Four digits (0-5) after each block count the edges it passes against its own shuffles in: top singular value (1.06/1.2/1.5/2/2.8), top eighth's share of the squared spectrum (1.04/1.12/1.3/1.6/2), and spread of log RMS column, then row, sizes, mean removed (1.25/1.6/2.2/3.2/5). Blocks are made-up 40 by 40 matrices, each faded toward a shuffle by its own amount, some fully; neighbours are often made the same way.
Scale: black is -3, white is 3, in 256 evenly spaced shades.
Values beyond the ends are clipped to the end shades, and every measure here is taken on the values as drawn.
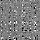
2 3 3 2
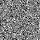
0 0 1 0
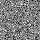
0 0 0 0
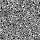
0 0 0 0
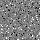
0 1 0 0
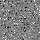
0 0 0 0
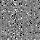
1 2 2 0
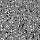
1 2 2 1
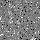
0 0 0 0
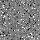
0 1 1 0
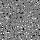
0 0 0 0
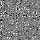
2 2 1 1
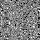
3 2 1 0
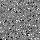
0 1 0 0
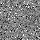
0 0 0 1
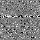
2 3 0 3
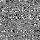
1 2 0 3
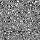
1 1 0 2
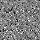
1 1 0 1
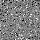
0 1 0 1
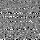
2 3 0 3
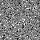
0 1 0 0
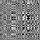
4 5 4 3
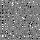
3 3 1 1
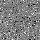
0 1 0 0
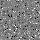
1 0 0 0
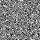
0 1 0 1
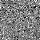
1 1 0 2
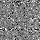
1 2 0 2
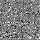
1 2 0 2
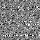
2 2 0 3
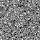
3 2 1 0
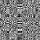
4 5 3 2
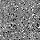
2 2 1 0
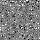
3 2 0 1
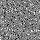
1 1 0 0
